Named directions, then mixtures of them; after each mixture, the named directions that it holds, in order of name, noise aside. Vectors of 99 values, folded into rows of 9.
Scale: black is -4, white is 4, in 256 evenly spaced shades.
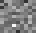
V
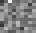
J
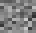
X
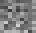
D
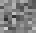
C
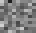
J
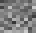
D, X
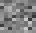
C, X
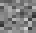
X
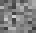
C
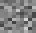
X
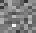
V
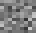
X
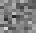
C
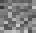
D, X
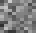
D, J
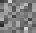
J, X
